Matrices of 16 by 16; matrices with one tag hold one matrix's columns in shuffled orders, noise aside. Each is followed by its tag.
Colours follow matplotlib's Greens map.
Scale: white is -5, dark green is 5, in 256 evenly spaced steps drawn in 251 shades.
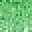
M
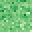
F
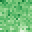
M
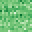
F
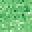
F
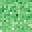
F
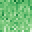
M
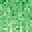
M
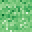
F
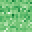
F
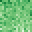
M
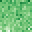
M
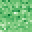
F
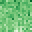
M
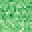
F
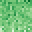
M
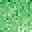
M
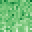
M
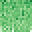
M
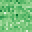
F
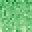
M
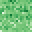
F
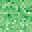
F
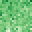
M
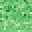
F
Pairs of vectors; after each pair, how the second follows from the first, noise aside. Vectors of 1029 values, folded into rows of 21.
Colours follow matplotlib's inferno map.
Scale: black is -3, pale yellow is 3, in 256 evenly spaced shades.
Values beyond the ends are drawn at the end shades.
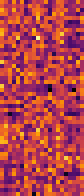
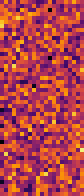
shuffled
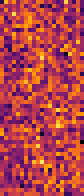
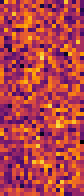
copied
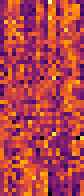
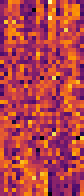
copied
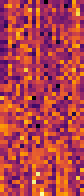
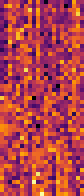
copied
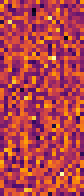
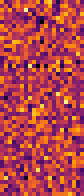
shuffled
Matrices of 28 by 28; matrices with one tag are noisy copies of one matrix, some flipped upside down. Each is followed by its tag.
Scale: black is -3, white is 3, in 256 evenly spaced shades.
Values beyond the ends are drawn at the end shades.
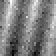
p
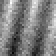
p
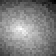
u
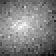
u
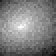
u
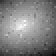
u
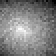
u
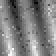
p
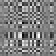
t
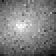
u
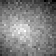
u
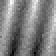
p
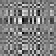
t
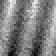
p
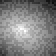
u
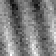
p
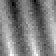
p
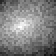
u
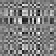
t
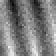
p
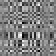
t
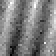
p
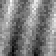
p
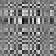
t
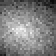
u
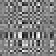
t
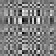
t
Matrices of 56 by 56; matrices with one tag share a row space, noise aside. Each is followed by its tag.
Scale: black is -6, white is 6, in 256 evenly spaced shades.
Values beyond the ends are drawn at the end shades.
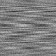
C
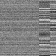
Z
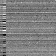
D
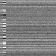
D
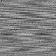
C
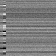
D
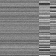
Z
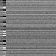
D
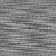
C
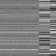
Z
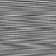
C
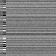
D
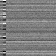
D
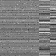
Z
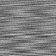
C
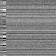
D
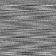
C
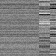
Z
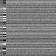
D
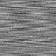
C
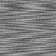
C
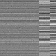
Z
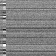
D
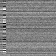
D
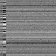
D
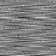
C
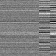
Z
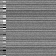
D
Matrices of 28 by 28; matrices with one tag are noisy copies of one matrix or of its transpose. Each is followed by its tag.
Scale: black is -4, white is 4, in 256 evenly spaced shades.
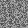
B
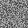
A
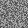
A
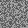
B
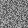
A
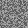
B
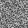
A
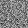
B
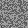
B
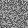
B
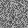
B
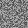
B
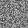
B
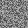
B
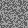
B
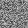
B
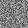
B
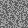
A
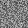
A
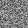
B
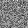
B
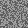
A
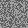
B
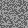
B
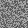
A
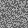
A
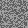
B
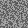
A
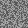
A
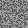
B
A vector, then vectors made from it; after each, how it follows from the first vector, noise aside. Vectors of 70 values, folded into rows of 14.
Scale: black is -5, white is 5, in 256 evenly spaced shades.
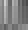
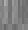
shrunk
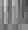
copied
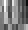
scaled up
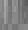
shrunk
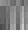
reversed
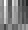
scaled up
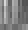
copied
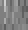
partly zeroed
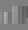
partly zeroed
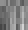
reversed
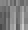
reversed
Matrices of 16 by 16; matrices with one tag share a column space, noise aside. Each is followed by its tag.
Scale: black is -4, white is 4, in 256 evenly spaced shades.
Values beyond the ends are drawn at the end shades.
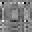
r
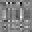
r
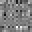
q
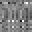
r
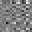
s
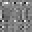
r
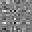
s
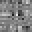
q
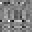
r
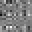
q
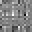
q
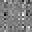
q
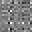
s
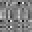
r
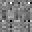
r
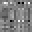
r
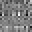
q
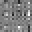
q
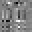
r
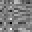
s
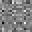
s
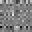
q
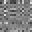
s
